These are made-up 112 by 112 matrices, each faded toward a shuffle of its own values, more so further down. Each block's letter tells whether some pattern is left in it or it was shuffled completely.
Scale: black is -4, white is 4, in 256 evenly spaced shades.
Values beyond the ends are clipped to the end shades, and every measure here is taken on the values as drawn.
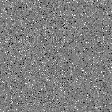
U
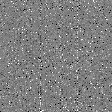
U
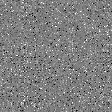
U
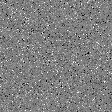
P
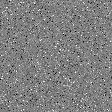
P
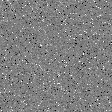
P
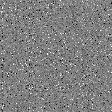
U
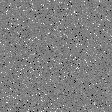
P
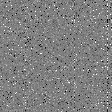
U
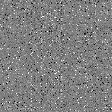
U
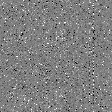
U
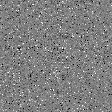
U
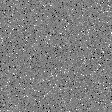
P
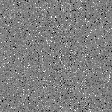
U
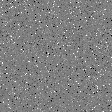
P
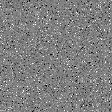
U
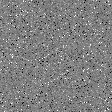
P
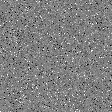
P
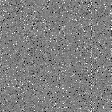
U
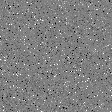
P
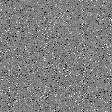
U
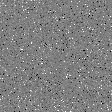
P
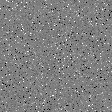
P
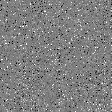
U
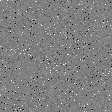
P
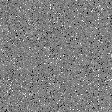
U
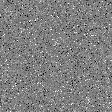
P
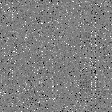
U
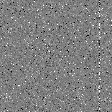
U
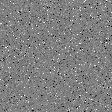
P
